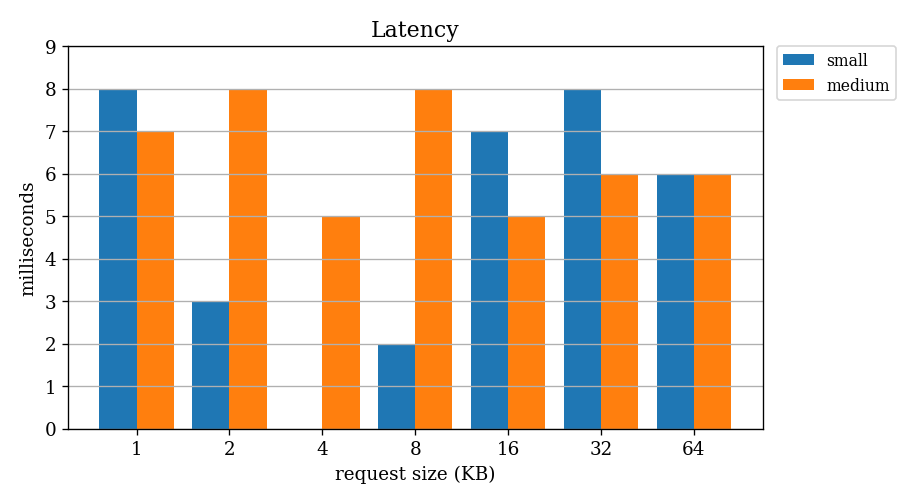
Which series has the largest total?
medium
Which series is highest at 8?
medium
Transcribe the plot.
Title: Latency
x-axis: request size (KB), ticks 1 2 4 8 16 32 64
y-axis: milliseconds, ticks 0 1 2 3 4 5 6 7 8 9
Legend: small, medium
Values:
small: 8 3 0 2 7 8 6
medium: 7 8 5 8 5 6 6
